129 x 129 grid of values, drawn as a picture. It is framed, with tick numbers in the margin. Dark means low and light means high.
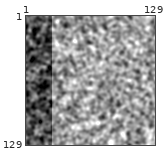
A vertical seam about 20% of the way across splits the table, and the right part is higher. No regular stripes run through it. The texture is blotchy.
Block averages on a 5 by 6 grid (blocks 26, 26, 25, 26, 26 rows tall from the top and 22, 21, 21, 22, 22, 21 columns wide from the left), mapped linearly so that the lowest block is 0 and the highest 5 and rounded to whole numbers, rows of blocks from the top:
0 3 4 4 4 5
0 4 4 5 4 4
0 3 5 4 4 4
0 4 4 4 4 4
1 3 5 5 4 4
